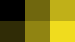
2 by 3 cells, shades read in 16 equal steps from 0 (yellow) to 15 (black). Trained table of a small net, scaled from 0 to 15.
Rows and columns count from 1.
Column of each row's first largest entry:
1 1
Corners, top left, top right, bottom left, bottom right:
15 3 12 0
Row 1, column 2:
8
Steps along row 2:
down down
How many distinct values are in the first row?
3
